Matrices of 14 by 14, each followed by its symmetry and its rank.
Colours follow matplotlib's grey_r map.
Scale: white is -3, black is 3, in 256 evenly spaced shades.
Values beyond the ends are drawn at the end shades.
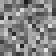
neither, full rank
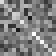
symmetric, full rank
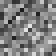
symmetric, full rank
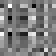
neither, rank two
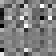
neither, rank two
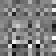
neither, rank two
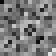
symmetric, full rank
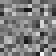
neither, rank three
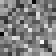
symmetric, full rank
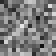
neither, full rank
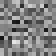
neither, rank three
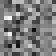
neither, rank three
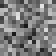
neither, full rank
